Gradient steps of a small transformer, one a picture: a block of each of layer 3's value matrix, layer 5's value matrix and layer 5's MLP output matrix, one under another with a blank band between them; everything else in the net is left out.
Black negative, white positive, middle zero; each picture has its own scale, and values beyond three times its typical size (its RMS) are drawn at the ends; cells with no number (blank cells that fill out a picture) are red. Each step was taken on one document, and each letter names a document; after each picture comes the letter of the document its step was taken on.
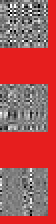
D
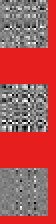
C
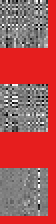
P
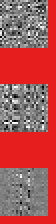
C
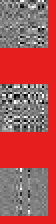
C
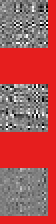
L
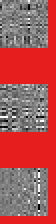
P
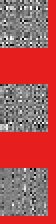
L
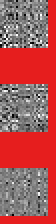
P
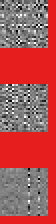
C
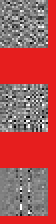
C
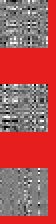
P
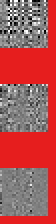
D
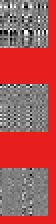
D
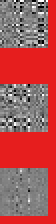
C
